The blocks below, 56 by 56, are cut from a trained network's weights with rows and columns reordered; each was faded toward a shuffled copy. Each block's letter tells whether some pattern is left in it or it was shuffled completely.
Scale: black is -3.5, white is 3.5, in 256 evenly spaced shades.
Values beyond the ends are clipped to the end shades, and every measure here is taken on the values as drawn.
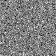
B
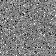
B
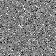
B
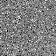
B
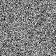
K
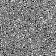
B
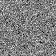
B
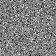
K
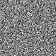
B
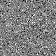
B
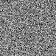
K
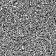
B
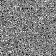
B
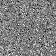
K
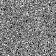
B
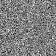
B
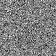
K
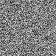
B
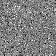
B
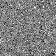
K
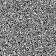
K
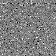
B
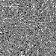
B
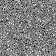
B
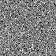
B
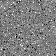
K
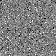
B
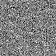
K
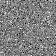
K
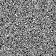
B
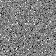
K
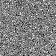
K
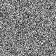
K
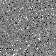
K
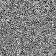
B
